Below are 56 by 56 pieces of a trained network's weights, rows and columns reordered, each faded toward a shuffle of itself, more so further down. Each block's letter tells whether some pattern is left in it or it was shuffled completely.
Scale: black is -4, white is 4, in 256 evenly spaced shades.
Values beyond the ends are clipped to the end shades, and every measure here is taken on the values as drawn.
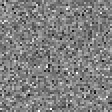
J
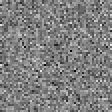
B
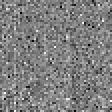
B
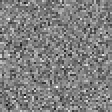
B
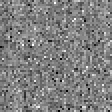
B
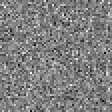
J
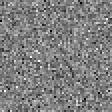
J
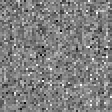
B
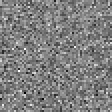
B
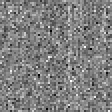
B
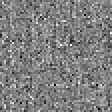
B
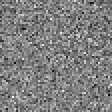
J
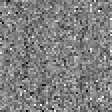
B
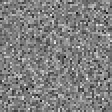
J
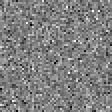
J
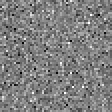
J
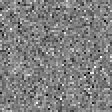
J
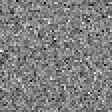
J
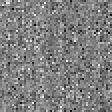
B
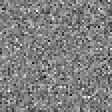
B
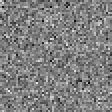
B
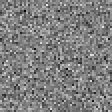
J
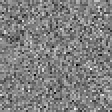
J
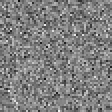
J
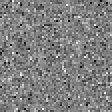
J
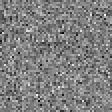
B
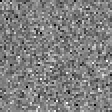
J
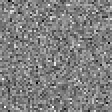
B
